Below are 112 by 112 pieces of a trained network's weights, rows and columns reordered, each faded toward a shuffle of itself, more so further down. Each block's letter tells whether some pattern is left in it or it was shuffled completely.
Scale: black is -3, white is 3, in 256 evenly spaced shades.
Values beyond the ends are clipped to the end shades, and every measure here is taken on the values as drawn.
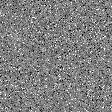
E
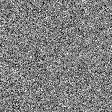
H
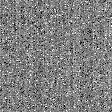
H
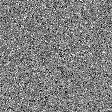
E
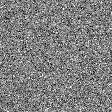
E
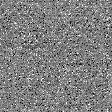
H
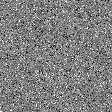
E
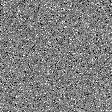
E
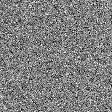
H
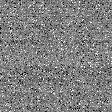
H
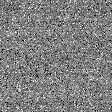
H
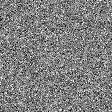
E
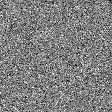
E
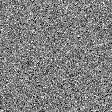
H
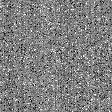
H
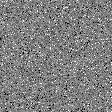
E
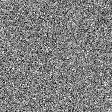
E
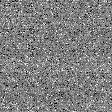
H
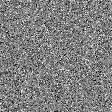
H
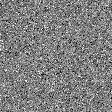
E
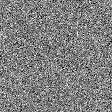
H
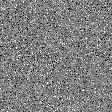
E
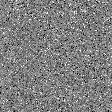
E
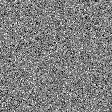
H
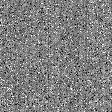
H
